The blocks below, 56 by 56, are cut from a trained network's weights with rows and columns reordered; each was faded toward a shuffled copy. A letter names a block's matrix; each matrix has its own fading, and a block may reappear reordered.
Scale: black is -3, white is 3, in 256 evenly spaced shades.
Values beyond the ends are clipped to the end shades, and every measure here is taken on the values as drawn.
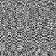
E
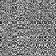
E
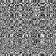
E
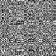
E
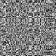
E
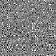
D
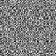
E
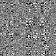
D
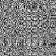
E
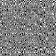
D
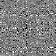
D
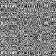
E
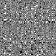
D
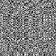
E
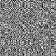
E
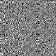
D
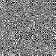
D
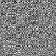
E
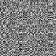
E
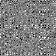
D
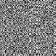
E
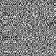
E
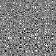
D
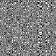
D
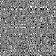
D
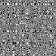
D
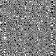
D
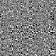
D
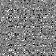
D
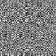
E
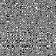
D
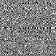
D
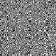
D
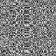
E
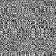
E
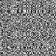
E
